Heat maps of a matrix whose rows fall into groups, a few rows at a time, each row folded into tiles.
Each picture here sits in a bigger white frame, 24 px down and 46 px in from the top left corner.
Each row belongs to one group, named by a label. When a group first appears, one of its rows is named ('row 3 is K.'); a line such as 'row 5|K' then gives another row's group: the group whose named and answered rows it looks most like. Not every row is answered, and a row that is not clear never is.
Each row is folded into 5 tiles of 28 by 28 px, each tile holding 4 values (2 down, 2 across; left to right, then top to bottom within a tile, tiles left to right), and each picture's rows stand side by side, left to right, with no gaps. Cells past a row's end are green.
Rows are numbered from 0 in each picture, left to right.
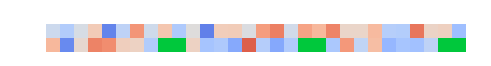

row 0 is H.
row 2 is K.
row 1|H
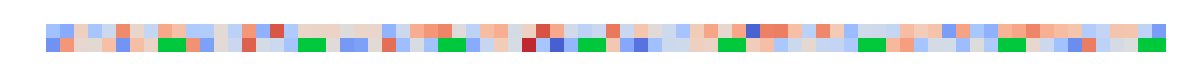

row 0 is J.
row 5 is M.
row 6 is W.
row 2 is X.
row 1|H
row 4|X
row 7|X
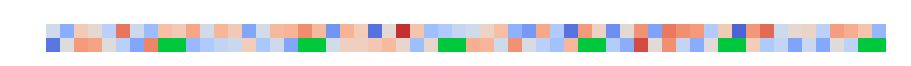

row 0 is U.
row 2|M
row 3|W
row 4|M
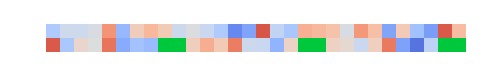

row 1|W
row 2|W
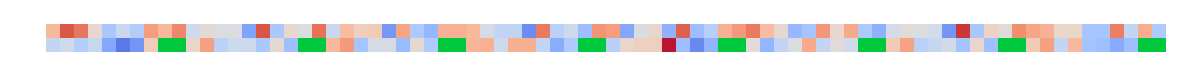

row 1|W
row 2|W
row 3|W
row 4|W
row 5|X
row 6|W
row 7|K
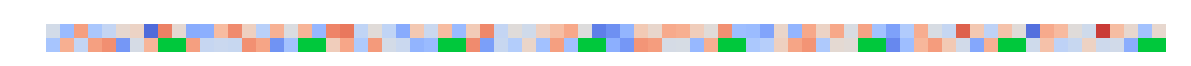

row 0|J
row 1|H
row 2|K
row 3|X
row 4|U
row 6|U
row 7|M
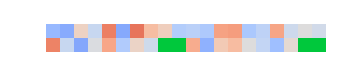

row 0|H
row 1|H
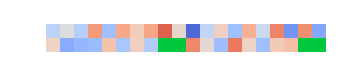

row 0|X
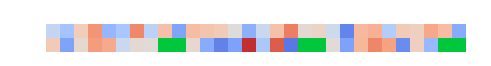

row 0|H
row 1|X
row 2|H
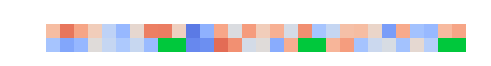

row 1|U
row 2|W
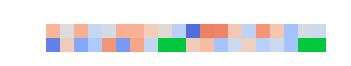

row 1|M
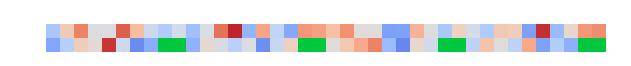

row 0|M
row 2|K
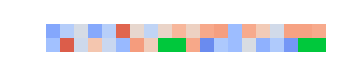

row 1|X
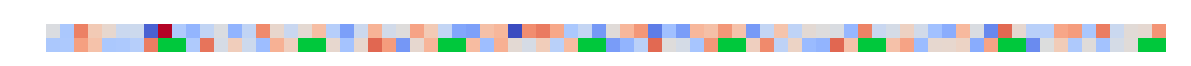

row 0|U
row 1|J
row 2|H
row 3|M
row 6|W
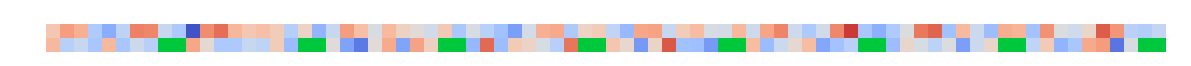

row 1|M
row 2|X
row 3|J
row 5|X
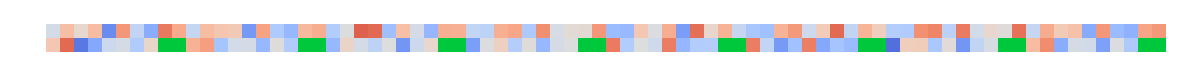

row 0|W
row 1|W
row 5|H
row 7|W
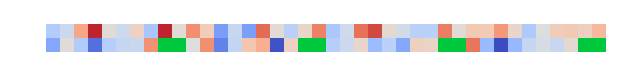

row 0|U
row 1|W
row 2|U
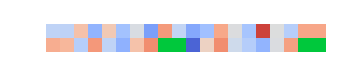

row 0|J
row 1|U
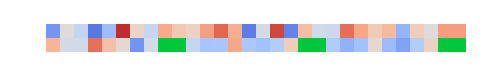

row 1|K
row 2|K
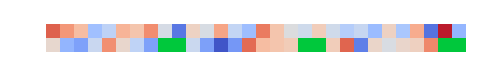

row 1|X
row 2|J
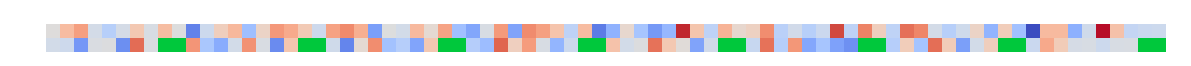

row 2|K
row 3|M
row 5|K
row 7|M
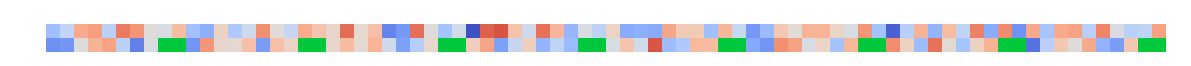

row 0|U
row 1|J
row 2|K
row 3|M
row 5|U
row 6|J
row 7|U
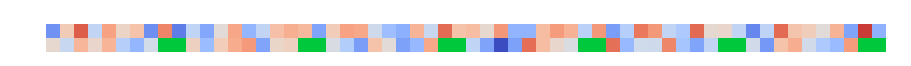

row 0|M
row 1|H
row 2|K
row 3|X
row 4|H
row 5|U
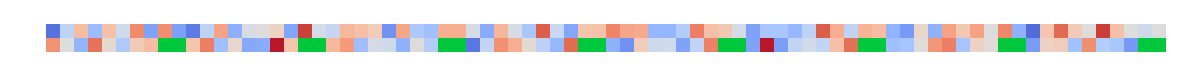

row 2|W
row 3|U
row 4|K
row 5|J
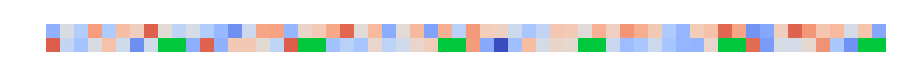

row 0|H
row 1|J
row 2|K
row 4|K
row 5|H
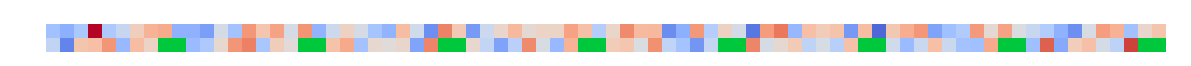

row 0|H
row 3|H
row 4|K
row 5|M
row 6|K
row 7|J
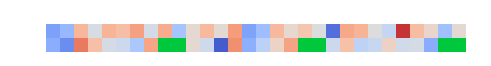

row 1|K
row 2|M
